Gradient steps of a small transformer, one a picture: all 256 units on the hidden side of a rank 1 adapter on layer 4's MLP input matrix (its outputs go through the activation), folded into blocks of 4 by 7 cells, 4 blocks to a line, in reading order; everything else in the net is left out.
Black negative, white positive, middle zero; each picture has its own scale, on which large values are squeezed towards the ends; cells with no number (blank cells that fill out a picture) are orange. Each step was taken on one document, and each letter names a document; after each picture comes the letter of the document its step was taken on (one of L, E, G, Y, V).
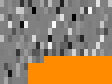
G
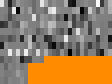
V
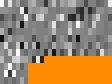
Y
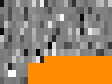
Y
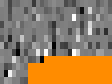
Y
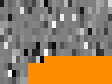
Y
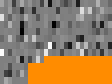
G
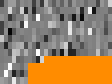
Y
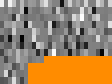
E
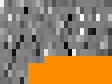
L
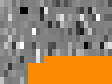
L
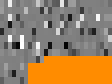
L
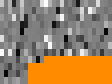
G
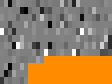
L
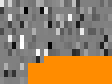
L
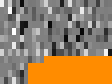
E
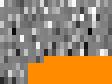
E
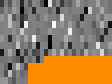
G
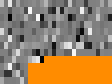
Y
